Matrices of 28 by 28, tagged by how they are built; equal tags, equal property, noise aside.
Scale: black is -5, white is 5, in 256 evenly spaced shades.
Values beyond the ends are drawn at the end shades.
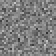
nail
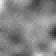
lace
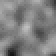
lace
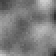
lace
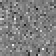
nail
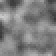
lace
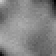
lace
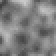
lace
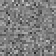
nail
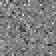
nail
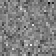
nail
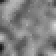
lace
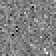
nail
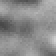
lace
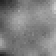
lace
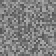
nail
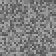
nail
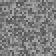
nail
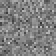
nail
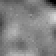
lace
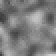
lace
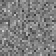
nail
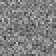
nail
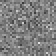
nail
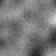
lace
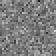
nail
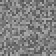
nail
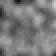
lace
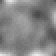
lace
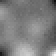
lace
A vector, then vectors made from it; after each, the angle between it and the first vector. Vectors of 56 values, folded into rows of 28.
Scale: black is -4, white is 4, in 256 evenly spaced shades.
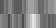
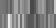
partly opposed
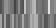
partly aligned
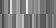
orthogonal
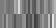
partly opposed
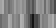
nearly opposite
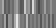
orthogonal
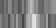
nearly parallel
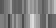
nearly parallel
